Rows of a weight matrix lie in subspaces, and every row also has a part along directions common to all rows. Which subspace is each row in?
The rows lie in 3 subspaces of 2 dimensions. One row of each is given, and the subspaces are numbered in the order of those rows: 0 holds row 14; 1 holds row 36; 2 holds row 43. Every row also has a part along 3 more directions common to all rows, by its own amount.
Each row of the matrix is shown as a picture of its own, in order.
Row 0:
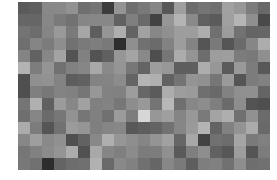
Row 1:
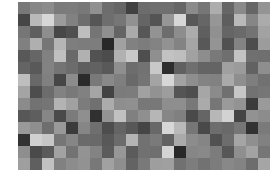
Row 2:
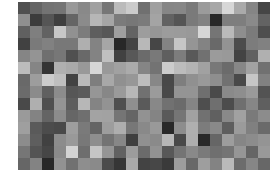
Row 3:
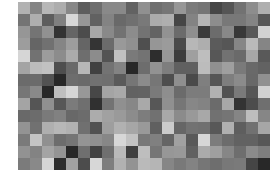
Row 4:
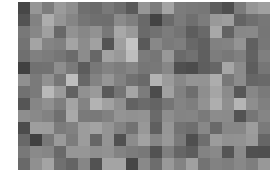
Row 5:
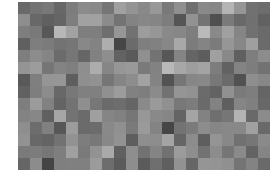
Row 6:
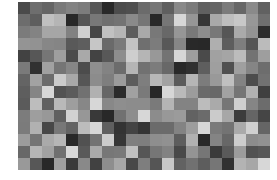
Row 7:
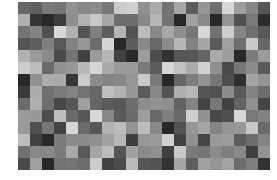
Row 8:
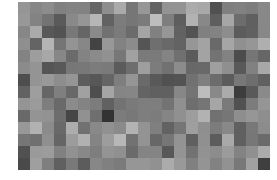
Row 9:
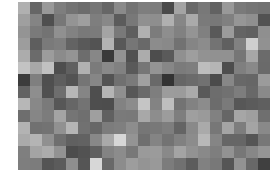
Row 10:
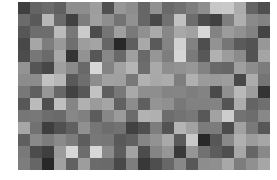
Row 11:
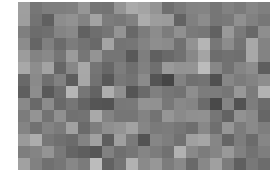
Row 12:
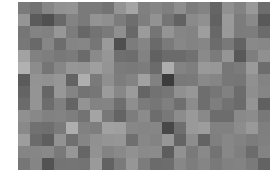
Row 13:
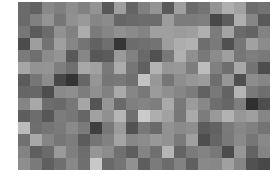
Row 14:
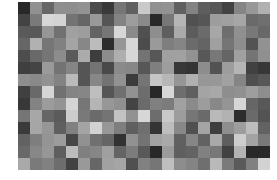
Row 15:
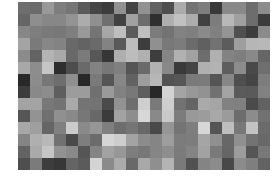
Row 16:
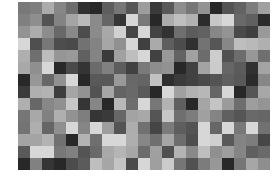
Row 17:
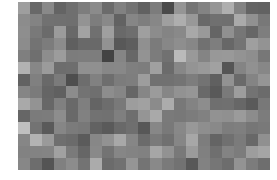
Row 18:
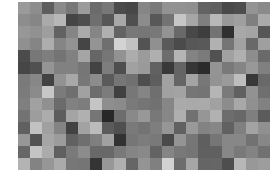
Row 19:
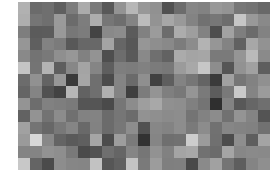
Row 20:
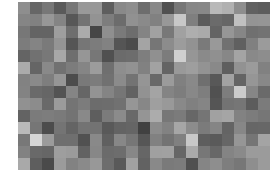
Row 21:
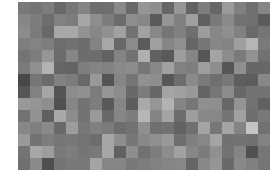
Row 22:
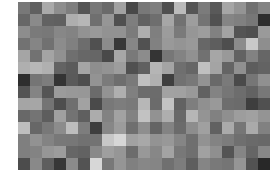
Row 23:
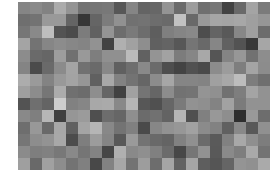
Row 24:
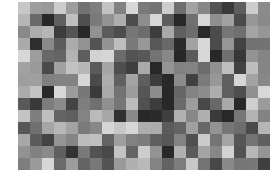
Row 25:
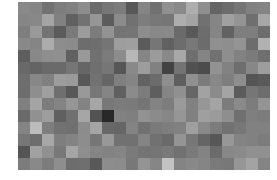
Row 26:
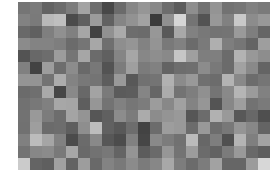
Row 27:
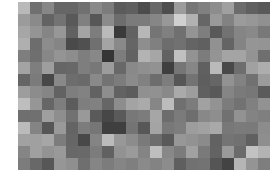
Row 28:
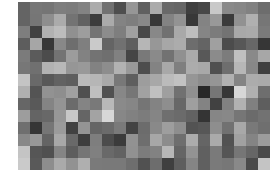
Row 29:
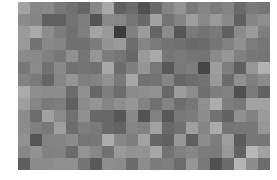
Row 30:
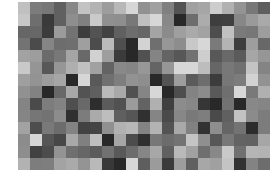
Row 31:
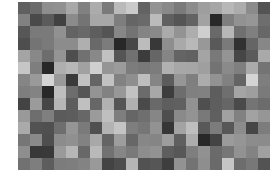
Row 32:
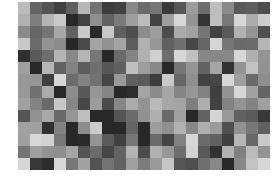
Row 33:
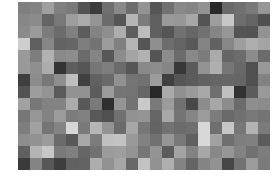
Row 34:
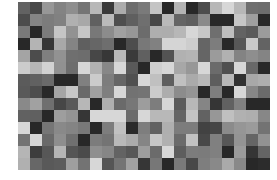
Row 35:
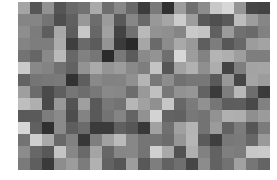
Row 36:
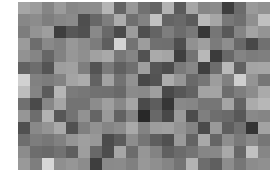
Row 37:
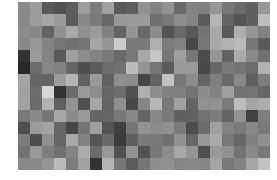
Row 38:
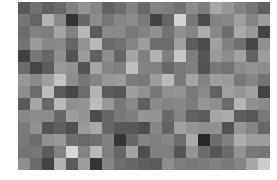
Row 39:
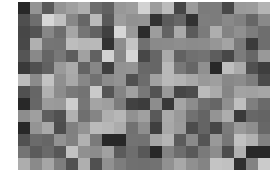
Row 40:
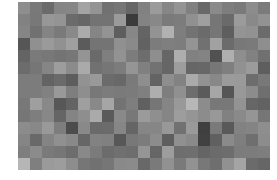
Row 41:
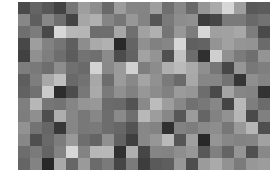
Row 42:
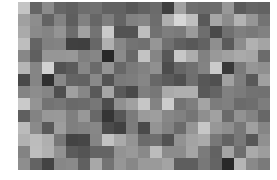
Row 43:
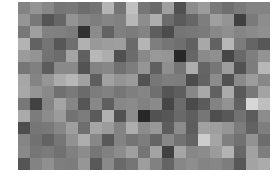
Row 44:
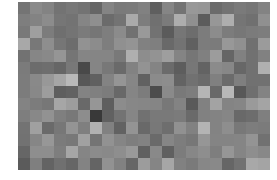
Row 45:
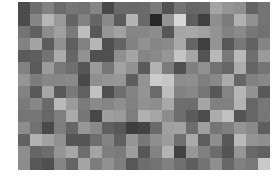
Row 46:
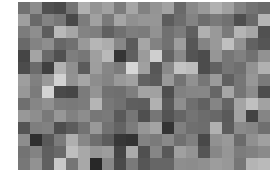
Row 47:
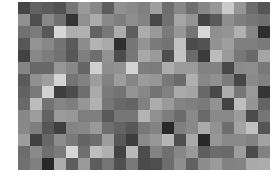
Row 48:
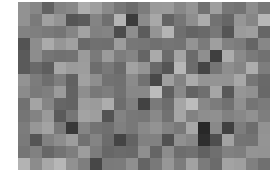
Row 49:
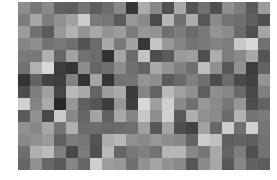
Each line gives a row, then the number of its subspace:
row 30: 0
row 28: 2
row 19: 0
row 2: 1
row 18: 2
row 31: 1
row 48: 2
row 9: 0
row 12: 1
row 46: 1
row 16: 2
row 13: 2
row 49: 1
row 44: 2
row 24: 1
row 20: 0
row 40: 2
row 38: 1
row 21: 1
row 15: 2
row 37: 1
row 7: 1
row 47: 1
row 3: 1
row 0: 1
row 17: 0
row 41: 1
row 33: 2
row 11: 0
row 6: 1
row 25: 2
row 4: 0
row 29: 0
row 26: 0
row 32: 0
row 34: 2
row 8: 2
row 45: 2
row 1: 1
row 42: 0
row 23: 1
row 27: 0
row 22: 0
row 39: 0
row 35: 0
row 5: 1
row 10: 1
